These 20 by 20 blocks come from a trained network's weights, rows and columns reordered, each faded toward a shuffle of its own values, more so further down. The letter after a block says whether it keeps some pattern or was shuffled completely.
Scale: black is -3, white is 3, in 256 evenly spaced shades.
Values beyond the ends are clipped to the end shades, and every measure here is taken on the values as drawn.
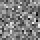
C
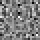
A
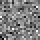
C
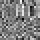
A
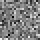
C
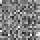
A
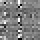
A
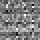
A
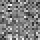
A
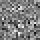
A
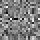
A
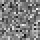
C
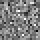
C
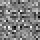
A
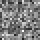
A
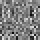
A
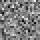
C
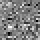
A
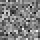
C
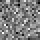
C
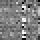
A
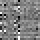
A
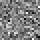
C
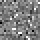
C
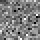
C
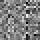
A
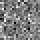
A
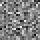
A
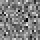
A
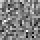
A
